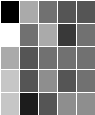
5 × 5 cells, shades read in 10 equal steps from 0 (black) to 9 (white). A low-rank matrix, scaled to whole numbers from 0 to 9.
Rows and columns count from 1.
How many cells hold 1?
1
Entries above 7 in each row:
0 1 0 0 0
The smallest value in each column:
0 1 3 2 3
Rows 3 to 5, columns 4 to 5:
4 4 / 3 4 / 5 5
